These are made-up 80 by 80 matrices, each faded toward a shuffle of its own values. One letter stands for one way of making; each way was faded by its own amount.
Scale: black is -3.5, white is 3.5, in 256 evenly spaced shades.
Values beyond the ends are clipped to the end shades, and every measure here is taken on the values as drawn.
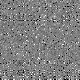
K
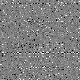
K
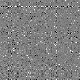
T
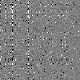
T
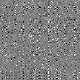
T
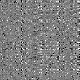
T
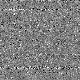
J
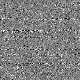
J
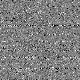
J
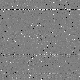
K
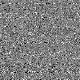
J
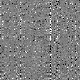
T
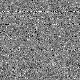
J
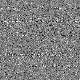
J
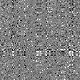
T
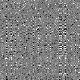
T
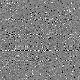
K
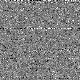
J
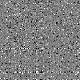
K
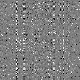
T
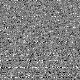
J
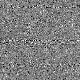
J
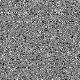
J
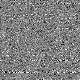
J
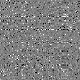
K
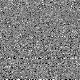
J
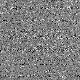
J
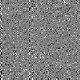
T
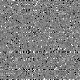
K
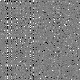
T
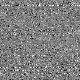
J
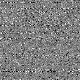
J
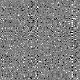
T
